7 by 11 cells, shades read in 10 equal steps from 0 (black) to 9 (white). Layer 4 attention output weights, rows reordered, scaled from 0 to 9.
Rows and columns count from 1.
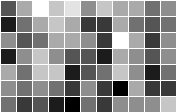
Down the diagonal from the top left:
3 4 4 5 1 5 2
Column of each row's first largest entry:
3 4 8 3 3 9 11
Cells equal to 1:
6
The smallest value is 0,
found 2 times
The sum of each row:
66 45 53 44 49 37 38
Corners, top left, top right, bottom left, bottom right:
3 5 4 7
